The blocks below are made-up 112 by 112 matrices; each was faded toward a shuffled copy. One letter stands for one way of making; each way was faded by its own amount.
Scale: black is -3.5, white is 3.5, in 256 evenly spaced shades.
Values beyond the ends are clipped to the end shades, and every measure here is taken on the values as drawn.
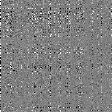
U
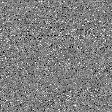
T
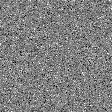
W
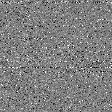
T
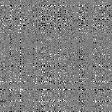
U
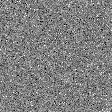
W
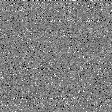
T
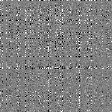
U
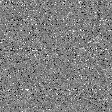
T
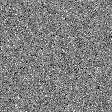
W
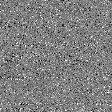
T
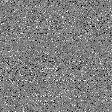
T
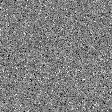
W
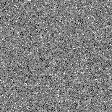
W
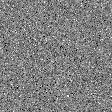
W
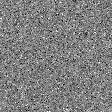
W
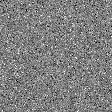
W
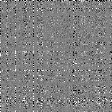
U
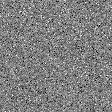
W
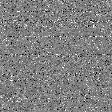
T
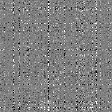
U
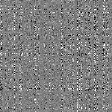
U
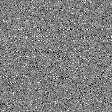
T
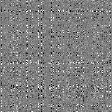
U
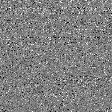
T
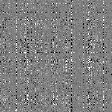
U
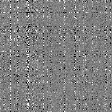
U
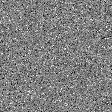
W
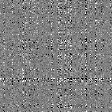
U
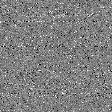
T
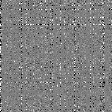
U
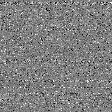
T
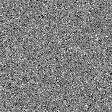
W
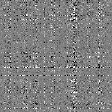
U
